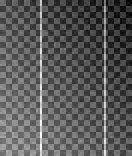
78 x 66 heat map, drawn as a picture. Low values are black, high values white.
Values rise toward the bottom left. The halves do not mirror each other. The top right is the ninth with the lowest average. Columns 21 and 53 stand out from the rest. The bottom left is the ninth with the highest average.
